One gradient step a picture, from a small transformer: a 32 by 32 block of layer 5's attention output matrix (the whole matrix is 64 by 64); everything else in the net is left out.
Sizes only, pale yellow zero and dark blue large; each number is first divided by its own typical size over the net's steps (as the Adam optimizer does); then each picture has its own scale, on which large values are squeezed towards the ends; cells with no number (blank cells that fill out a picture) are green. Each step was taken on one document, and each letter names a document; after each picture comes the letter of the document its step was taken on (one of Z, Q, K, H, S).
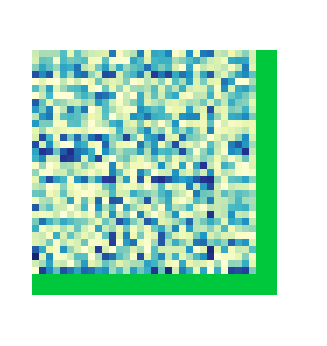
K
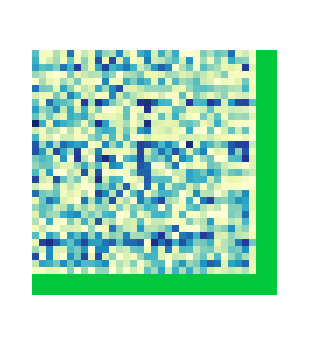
K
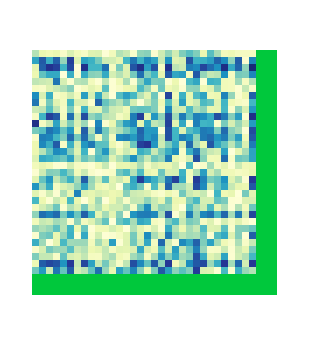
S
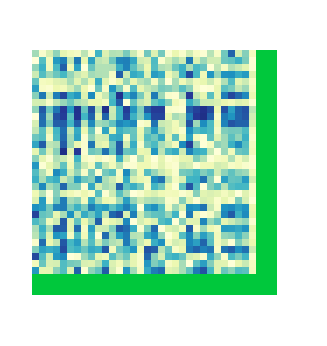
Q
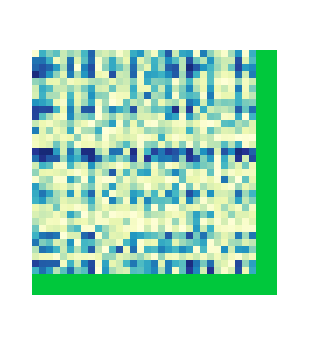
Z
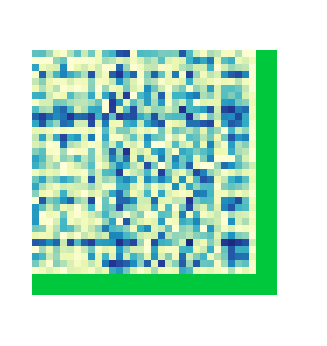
Q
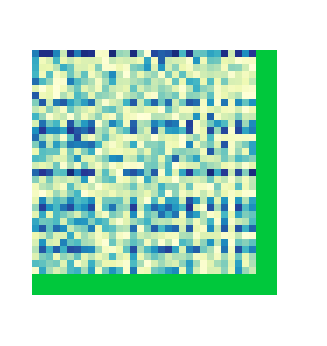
Z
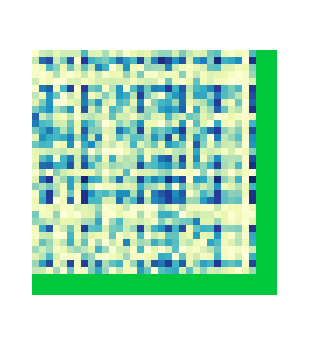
S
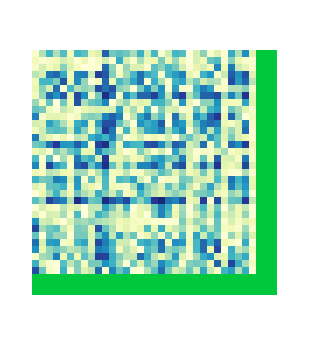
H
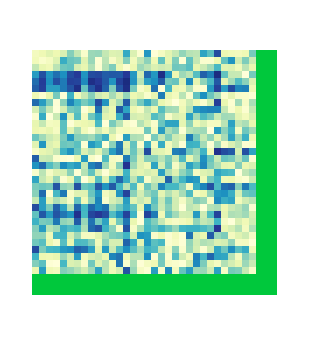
Q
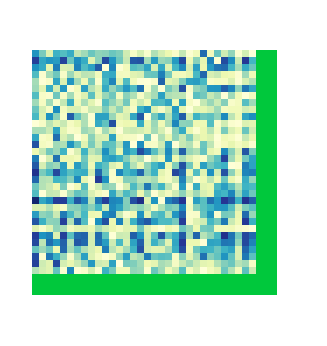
H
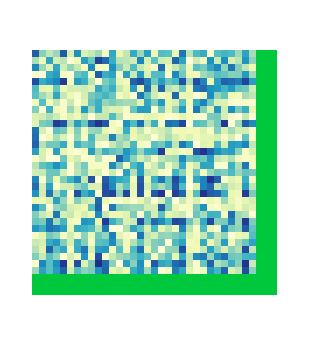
H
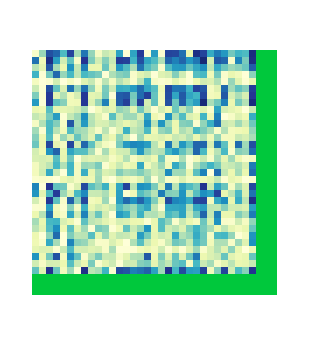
S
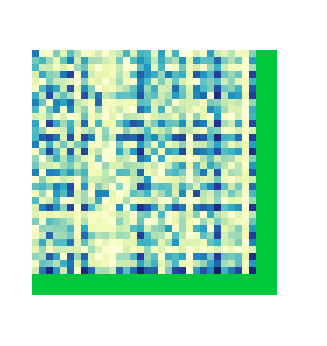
S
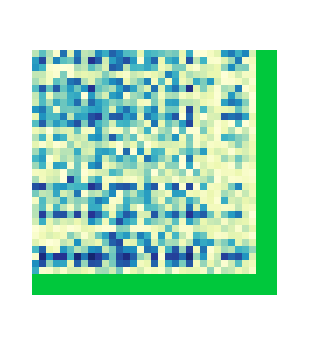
Q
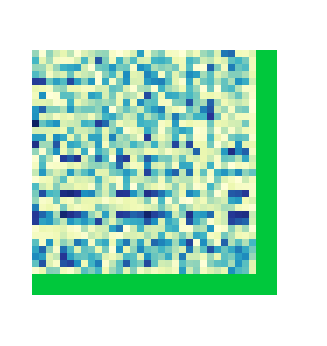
K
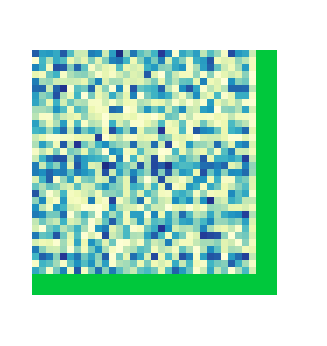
H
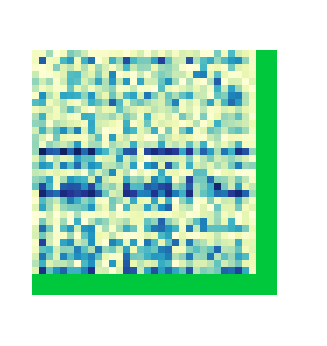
K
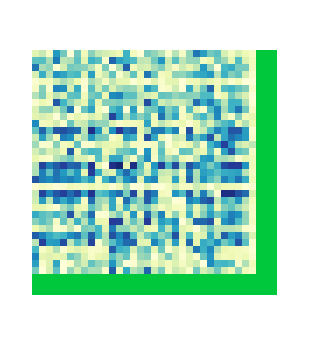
Q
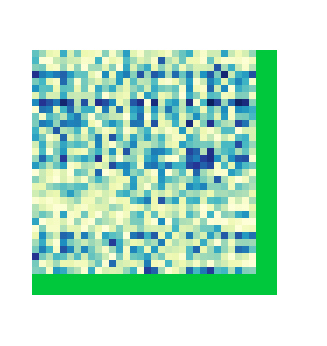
K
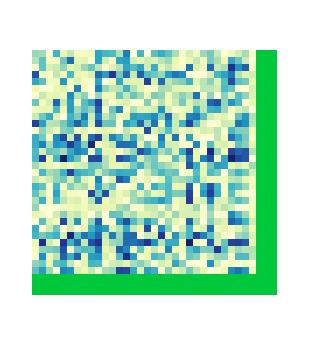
K
